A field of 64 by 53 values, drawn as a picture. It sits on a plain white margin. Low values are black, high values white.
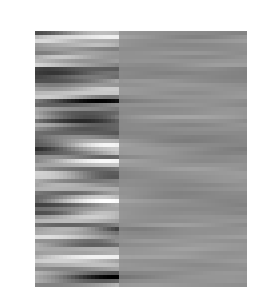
Histogram: heavy tails on both sides. Grain: streaks across. Slope: none. Seam: vertical, 40% of the way across, the right part calmer.
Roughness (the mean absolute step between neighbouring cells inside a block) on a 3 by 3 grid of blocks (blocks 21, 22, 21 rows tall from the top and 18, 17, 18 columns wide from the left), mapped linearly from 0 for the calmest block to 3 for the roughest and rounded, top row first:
310 | 310 | 310
